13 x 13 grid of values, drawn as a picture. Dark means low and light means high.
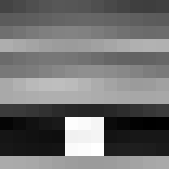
Ninth with the highest average: bottom middle. Slope: none. Roughest part: bottom middle. Odd patch: higher, in the bottom middle.
